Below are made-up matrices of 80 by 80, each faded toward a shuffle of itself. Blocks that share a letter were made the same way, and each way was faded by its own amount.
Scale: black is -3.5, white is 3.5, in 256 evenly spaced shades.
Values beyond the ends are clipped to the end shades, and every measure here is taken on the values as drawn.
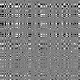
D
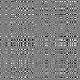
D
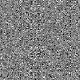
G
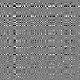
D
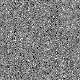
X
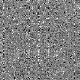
G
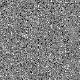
X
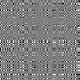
D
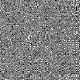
G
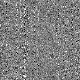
X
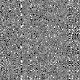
G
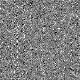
X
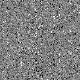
X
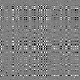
D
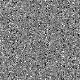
X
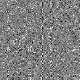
G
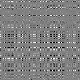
D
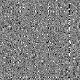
G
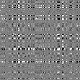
D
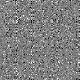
G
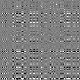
D
